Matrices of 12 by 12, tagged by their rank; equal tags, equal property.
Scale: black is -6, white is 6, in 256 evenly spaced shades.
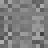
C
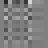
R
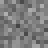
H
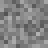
H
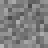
H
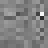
C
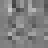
C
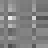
R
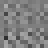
C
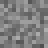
H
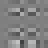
R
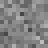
H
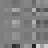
R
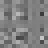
C
